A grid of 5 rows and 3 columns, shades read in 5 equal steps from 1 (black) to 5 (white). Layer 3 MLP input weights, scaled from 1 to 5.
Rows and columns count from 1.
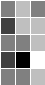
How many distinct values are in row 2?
2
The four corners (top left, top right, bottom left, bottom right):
3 3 3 4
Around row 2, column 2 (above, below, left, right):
4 3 2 4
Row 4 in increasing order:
1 2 5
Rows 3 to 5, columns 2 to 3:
3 4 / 1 5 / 3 4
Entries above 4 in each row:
0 0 0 1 0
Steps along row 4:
down up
